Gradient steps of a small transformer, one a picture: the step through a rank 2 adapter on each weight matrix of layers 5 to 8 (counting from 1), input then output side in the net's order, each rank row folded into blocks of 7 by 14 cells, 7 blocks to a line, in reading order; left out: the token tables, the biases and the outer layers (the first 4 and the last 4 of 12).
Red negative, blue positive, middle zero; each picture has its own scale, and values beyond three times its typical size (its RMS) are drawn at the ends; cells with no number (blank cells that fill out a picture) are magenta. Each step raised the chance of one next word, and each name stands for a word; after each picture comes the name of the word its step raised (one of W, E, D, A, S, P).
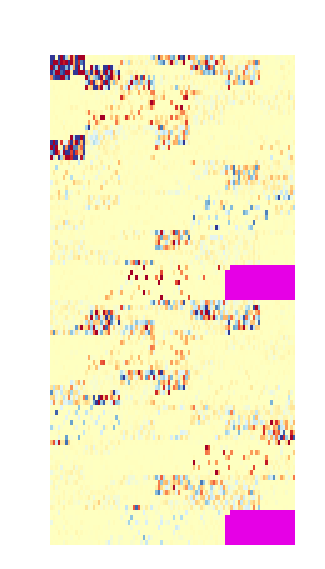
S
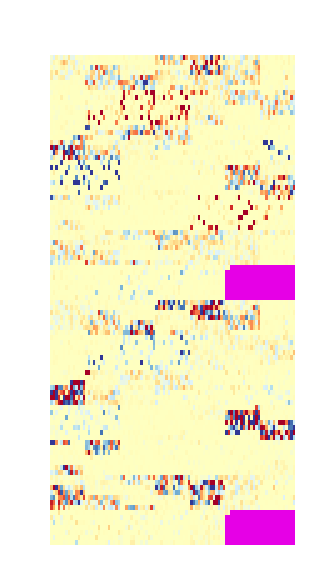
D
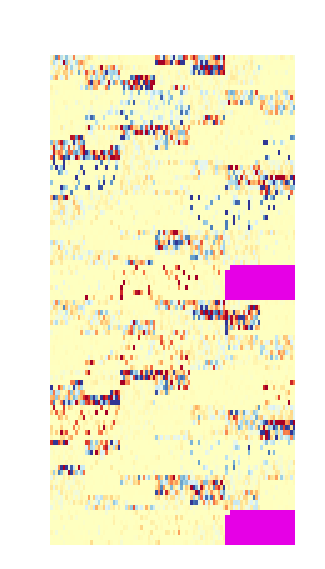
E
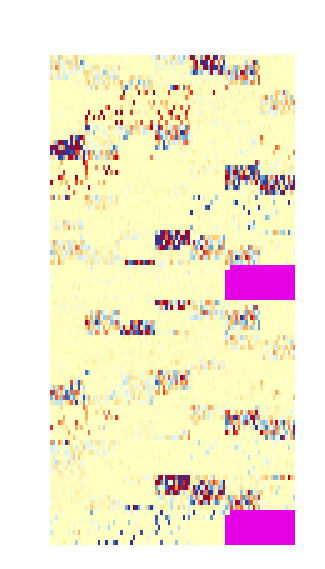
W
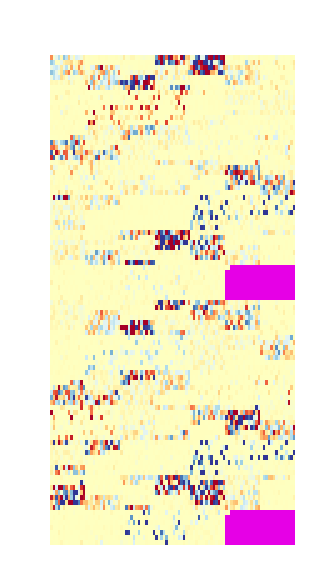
W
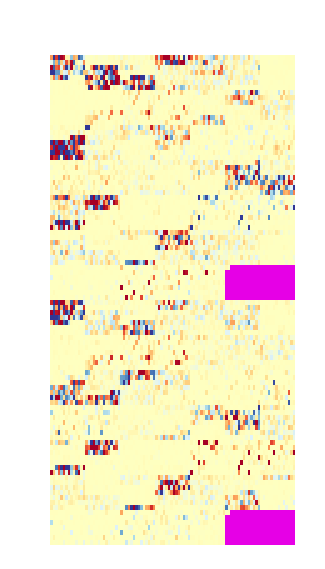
S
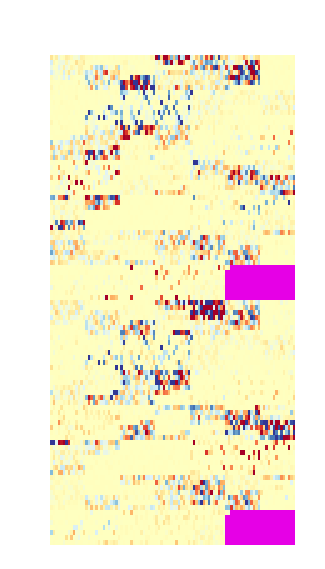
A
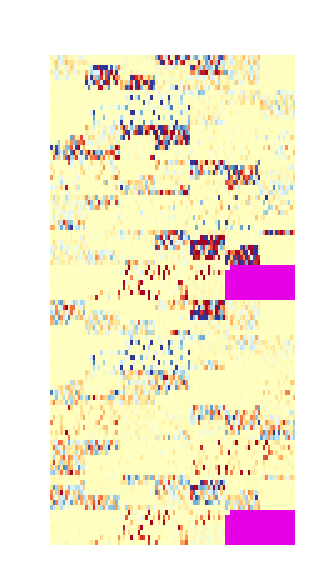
A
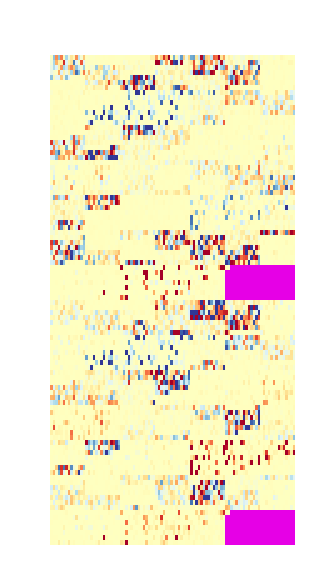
A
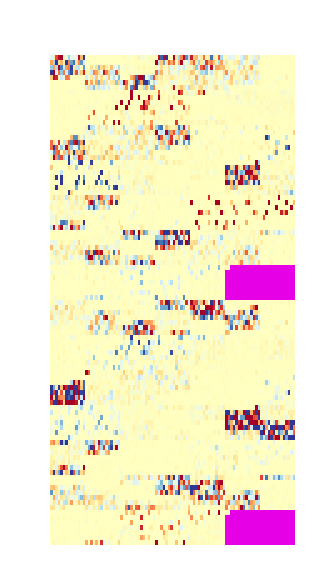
D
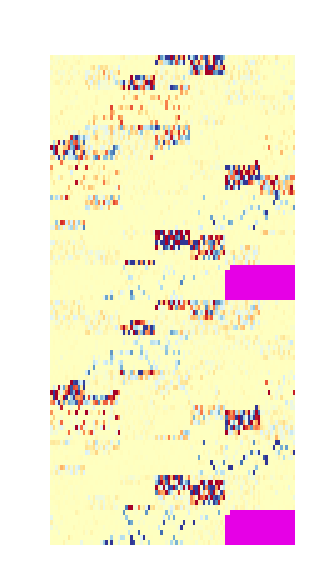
W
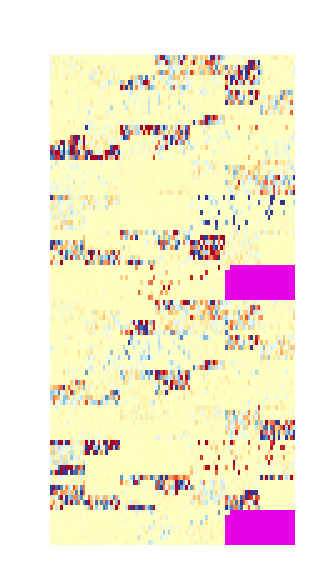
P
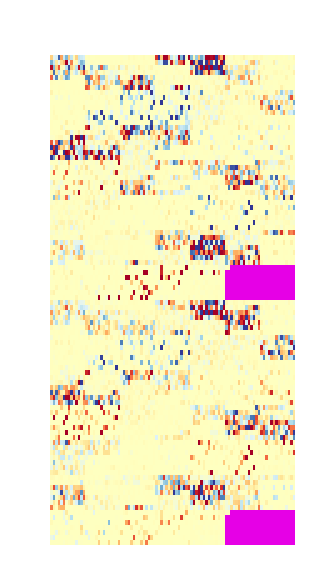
A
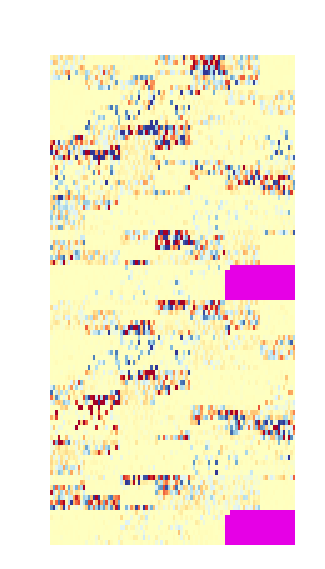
P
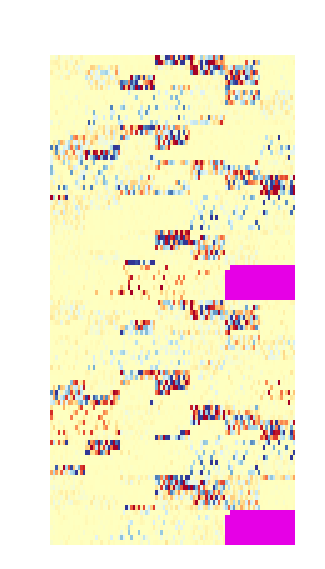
E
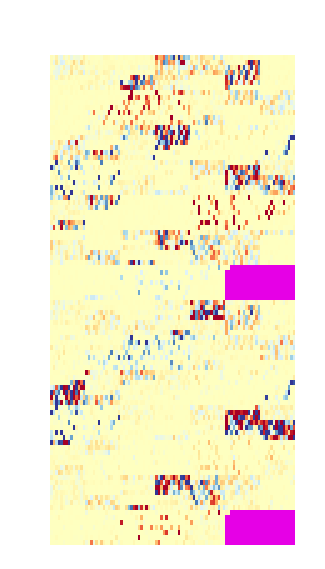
D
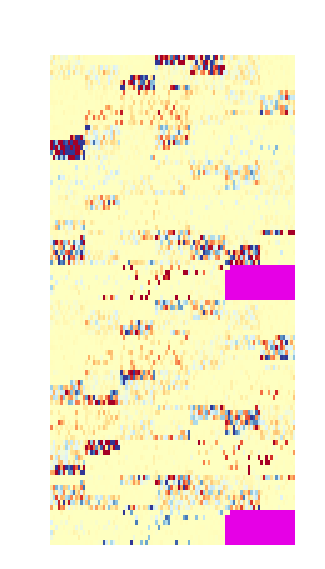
S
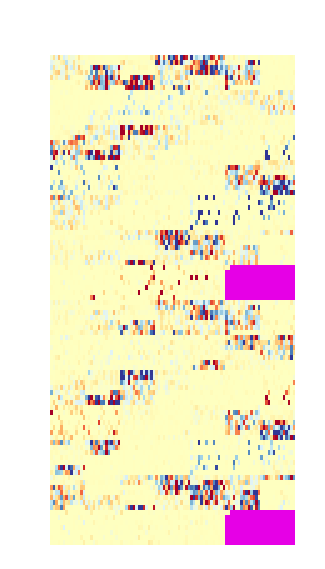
E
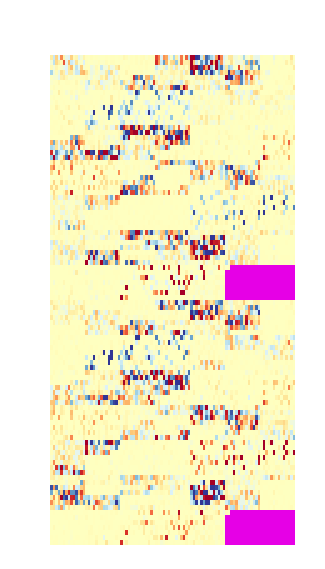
A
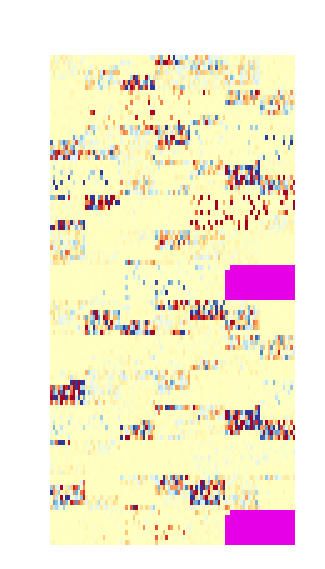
D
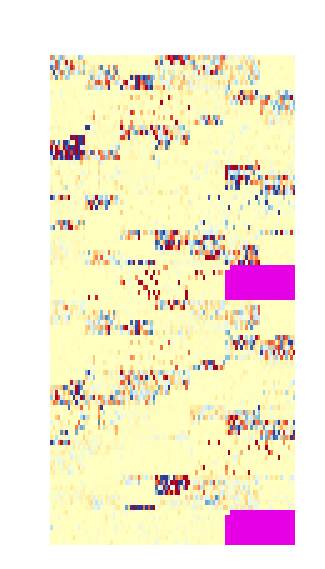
S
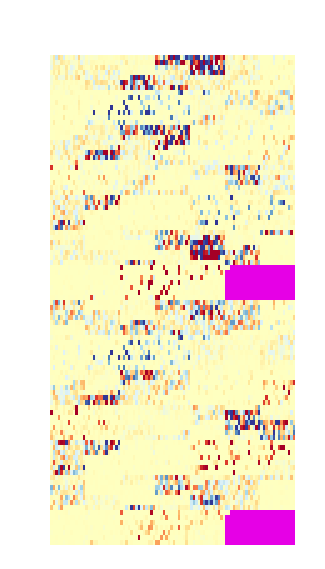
A
